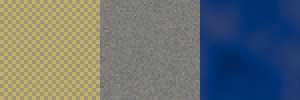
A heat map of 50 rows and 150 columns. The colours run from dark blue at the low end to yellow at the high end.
It is made of 1 by 3 panels. Panel 1,1: high, checkered. Panel 1,2: middling, fine-grained, faint in contrast. Panel 1,3: very low, smooth, faint in contrast.
